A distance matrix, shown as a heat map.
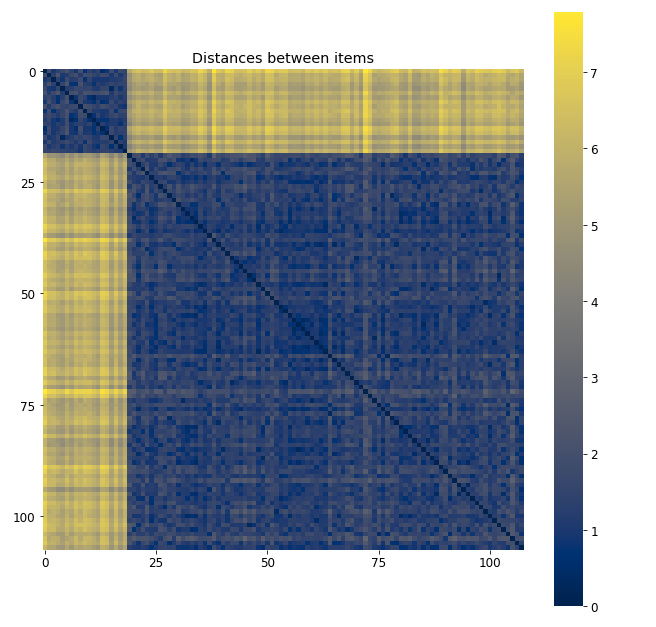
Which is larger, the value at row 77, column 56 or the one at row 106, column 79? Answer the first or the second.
the first
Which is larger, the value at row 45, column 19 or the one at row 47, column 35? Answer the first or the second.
the first
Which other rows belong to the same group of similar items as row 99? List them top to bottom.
19, 20, 21, 22, 23, 24, 25, 26, 27, 28, 29, 30, 31, 32, 33, 34, 35, 36, 37, 38, 39, 40, 41, 42, 43, 44, 45, 46, 47, 48, 49, 50, 51, 52, 53, 54, 55, 56, 57, 58, 59, 60, 61, 62, 63, 64, 65, 66, 67, 68, 69, 70, 71, 72, 73, 74, 75, 76, 77, 78, 79, 80, 81, 82, 83, 84, 85, 86, 87, 88, 89, 90, 91, 92, 93, 94, 95, 96, 97, 98, 100, 101, 102, 103, 104, 105, 106, 107
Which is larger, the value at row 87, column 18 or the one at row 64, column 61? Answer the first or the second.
the first
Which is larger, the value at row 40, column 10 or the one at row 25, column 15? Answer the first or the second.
the first
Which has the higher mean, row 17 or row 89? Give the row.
17
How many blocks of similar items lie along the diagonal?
2
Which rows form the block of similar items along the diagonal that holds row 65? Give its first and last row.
19 to 107
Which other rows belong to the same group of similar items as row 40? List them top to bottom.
19, 20, 21, 22, 23, 24, 25, 26, 27, 28, 29, 30, 31, 32, 33, 34, 35, 36, 37, 38, 39, 41, 42, 43, 44, 45, 46, 47, 48, 49, 50, 51, 52, 53, 54, 55, 56, 57, 58, 59, 60, 61, 62, 63, 64, 65, 66, 67, 68, 69, 70, 71, 72, 73, 74, 75, 76, 77, 78, 79, 80, 81, 82, 83, 84, 85, 86, 87, 88, 89, 90, 91, 92, 93, 94, 95, 96, 97, 98, 99, 100, 101, 102, 103, 104, 105, 106, 107
